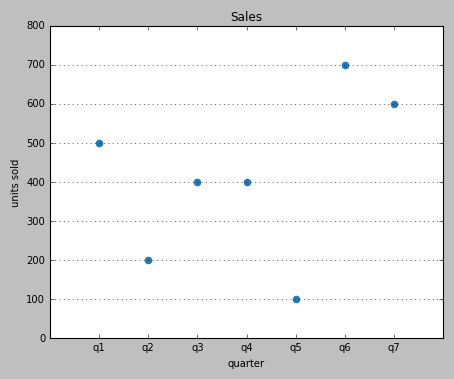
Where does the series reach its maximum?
q6
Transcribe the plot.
Title: Sales
x-axis: quarter, ticks q1 q2 q3 q4 q5 q6 q7
y-axis: units sold, ticks 0 100 200 300 400 500 600 700 800
Values:
500 200 400 400 100 700 600
